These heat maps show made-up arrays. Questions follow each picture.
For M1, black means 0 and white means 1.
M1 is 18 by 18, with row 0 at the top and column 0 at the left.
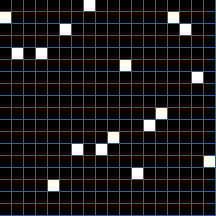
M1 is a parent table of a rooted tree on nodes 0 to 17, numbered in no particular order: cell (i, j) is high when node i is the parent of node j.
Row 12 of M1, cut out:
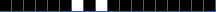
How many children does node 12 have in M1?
2
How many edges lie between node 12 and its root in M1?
3
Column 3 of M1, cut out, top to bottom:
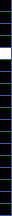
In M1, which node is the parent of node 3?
4
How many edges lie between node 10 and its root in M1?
2
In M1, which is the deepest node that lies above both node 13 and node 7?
1
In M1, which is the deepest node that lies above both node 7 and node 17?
1
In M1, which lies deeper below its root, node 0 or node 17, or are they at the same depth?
node 17
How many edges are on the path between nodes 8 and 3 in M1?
7
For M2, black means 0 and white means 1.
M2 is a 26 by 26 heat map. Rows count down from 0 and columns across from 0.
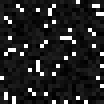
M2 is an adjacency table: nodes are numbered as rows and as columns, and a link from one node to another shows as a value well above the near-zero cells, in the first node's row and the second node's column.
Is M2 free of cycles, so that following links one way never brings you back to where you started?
no
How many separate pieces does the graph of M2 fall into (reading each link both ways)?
2
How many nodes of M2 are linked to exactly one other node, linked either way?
8
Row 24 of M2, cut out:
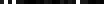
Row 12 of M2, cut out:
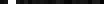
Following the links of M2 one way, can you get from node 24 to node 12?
yes
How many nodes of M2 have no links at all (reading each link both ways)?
1
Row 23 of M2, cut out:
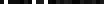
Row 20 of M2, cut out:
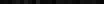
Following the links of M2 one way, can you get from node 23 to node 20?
no
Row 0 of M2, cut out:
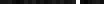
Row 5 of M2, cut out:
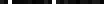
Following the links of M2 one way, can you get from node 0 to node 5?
yes
